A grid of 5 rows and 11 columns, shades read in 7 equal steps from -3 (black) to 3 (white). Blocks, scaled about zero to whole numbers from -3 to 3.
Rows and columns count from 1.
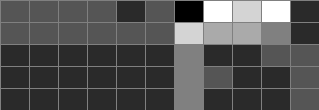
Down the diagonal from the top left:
-1 -1 -2 -2 -2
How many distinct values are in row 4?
3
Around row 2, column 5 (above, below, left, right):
-2 -2 -1 -1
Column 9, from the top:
2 1 -2 -2 -2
